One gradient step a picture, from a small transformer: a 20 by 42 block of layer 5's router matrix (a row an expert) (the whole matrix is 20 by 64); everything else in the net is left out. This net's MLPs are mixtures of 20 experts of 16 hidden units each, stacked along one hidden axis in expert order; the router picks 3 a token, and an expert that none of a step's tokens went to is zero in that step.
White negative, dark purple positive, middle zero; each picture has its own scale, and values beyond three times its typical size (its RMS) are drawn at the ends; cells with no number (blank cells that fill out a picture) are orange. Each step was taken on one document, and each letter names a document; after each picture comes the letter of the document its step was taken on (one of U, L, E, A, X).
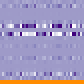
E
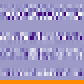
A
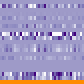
E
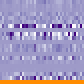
E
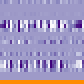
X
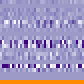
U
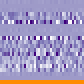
U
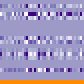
A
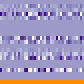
A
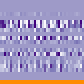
X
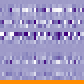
E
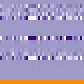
A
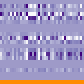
A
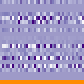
U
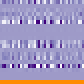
U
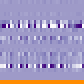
X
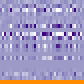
E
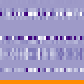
A
